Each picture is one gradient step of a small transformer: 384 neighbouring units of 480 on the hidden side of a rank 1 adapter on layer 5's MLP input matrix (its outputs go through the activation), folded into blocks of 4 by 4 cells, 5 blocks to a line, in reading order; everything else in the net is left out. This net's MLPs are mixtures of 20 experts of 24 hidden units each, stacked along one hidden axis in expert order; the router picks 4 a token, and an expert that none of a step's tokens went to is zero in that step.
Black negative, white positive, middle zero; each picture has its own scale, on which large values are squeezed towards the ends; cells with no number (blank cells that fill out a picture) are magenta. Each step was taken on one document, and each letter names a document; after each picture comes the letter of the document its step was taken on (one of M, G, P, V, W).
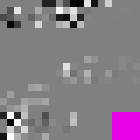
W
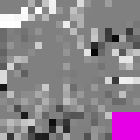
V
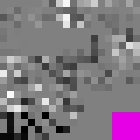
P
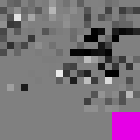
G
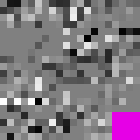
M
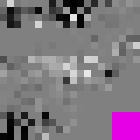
P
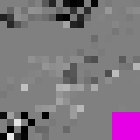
W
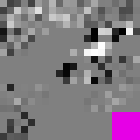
G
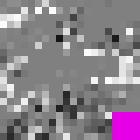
V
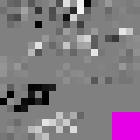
M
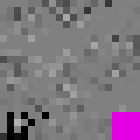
P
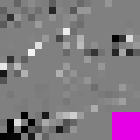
V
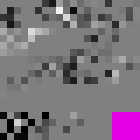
W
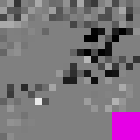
G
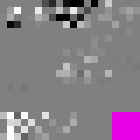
W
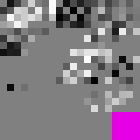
G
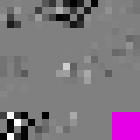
W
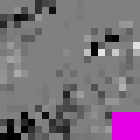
V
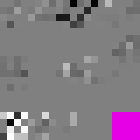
W
